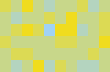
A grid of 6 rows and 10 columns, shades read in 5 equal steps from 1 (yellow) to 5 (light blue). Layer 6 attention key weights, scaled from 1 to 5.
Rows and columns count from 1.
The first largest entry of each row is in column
5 2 5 2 1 2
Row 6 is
3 4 3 1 4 2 3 4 4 3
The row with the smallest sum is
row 3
